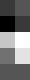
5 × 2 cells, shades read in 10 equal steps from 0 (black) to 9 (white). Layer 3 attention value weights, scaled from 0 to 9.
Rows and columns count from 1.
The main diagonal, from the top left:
2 2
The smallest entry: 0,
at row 2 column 1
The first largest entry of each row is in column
2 2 2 2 1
